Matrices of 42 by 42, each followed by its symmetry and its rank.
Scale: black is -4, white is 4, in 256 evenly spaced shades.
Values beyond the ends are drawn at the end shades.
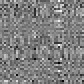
neither, rank five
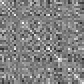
symmetric, rank five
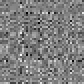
neither, rank five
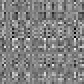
neither, rank three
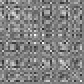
symmetric, rank three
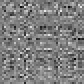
neither, rank five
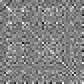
symmetric, rank five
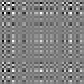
symmetric, rank one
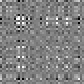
symmetric, rank three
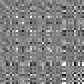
symmetric, rank three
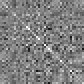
symmetric, rank five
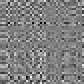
neither, rank three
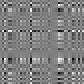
symmetric, rank one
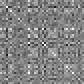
symmetric, rank five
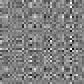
neither, rank three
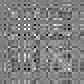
symmetric, rank three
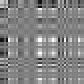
symmetric, rank one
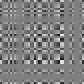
symmetric, rank one
